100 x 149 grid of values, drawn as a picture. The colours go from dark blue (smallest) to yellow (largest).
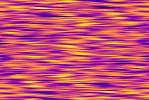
A half turn leaves it unchanged. There is no overall slope. On average the colour sits 50% of the way up the scale. Streaks run across, left to right.
